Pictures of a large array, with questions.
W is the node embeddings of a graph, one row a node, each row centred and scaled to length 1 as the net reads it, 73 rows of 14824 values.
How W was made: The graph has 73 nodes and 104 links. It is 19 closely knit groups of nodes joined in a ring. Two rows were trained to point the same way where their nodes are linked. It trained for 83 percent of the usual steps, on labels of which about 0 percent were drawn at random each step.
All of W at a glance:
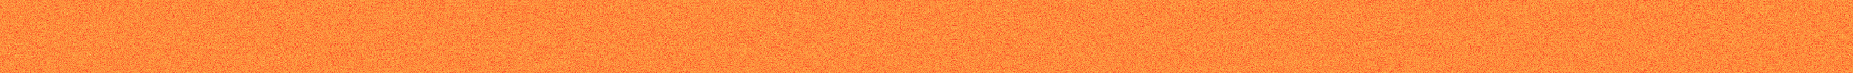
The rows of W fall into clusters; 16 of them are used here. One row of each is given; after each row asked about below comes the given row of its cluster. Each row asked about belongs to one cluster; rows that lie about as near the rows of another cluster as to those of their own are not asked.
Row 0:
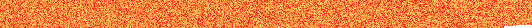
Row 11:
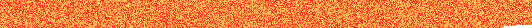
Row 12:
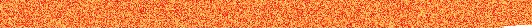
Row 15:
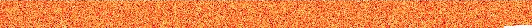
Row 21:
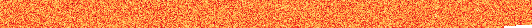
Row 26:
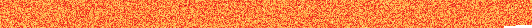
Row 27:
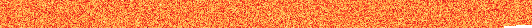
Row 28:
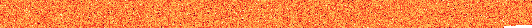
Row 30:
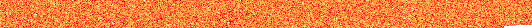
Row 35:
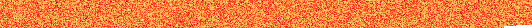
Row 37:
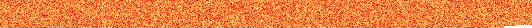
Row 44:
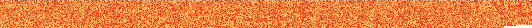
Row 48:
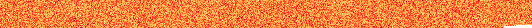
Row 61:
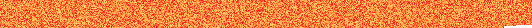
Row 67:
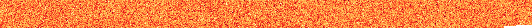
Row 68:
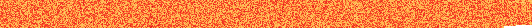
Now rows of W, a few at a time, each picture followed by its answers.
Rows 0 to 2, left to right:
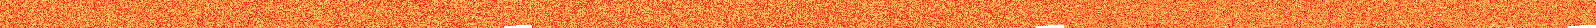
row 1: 48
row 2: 28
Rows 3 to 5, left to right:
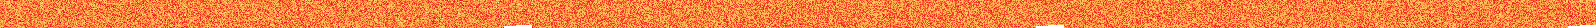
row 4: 48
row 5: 68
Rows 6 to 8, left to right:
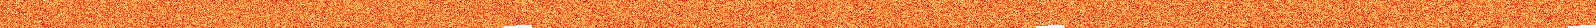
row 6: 68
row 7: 37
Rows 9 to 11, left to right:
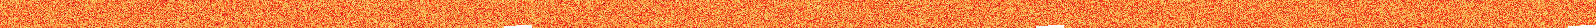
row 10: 21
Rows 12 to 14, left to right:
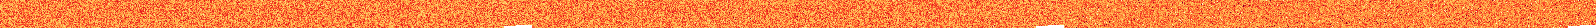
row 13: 12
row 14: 26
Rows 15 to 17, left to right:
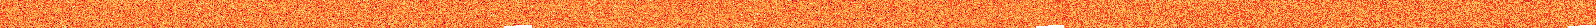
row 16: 61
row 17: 15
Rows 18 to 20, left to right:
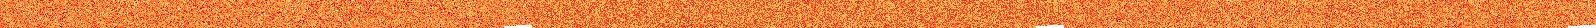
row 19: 68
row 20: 12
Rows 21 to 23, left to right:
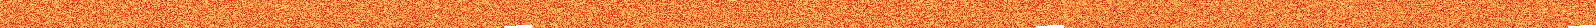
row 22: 26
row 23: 21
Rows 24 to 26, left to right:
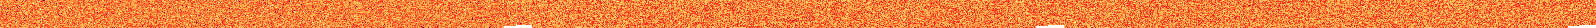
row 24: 68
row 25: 44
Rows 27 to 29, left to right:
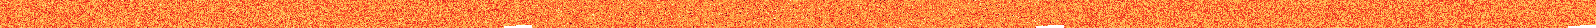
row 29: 12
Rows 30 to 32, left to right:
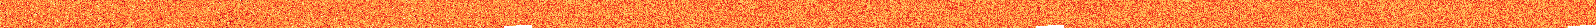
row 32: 11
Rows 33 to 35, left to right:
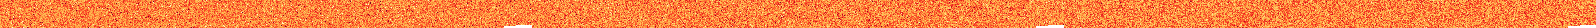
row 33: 26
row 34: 0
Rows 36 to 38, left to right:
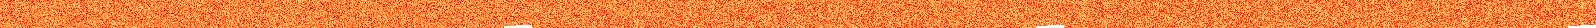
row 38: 35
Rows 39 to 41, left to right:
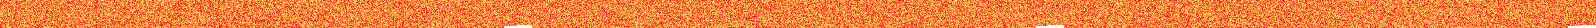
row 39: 67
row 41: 30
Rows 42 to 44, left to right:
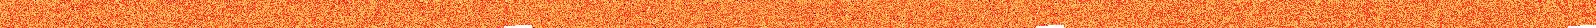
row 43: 44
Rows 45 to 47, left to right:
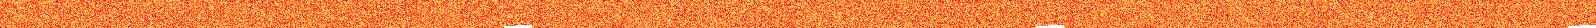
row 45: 35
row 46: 27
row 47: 27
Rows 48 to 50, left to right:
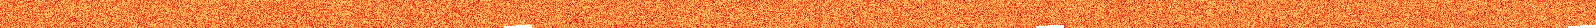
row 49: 28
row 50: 48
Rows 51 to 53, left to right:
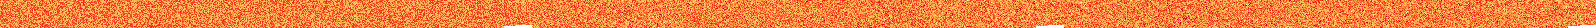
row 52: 11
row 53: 35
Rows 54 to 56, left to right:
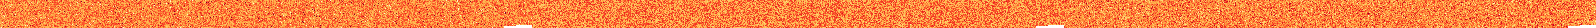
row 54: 44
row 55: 44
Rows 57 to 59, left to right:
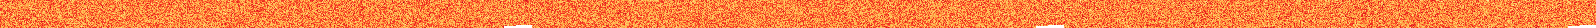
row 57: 61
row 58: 11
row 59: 28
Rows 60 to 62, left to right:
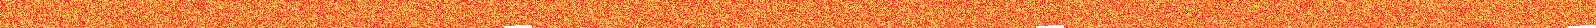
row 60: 15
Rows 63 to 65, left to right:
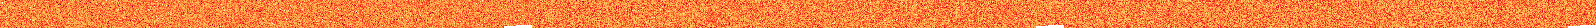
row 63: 61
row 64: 35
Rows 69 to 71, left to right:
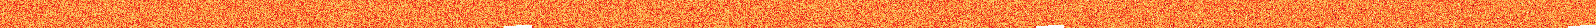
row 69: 48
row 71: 12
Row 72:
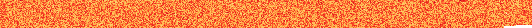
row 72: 15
